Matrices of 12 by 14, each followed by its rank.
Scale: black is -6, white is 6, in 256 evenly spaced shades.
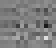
two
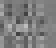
two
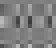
one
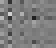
two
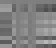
one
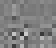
two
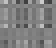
one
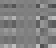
one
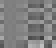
one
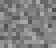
full rank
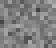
full rank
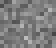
full rank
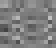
two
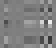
one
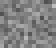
full rank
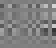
one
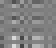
one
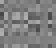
two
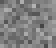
full rank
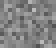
full rank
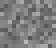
full rank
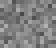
full rank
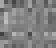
two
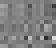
two
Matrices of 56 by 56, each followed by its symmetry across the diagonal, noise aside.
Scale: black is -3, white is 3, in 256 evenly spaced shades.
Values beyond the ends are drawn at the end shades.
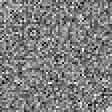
symmetric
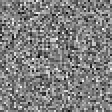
antisymmetric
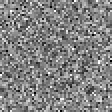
symmetric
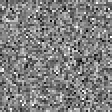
neither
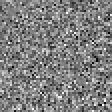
antisymmetric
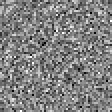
symmetric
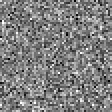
neither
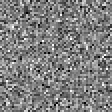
antisymmetric
